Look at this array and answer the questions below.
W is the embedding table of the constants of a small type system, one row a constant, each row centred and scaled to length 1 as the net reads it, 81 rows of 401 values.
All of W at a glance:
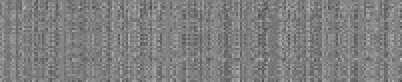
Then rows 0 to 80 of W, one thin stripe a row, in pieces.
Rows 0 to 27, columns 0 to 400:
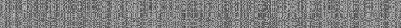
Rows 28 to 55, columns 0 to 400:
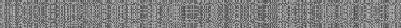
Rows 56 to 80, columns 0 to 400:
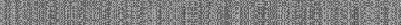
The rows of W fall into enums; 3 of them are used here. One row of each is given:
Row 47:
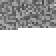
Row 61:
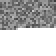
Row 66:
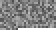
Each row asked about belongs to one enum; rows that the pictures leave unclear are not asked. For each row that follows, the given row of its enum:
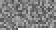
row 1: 66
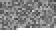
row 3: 61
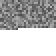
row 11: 66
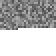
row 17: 66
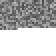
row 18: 47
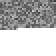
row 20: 61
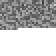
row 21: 47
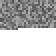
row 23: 66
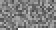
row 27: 66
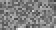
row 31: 61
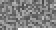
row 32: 47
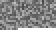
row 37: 47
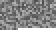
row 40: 47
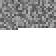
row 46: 66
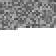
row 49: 61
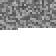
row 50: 47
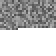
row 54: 66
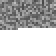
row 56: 47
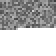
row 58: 61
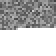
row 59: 61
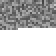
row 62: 47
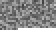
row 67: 47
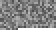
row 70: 66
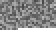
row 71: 47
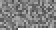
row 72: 66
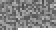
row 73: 47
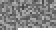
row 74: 47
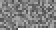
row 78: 66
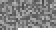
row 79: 47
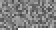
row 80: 66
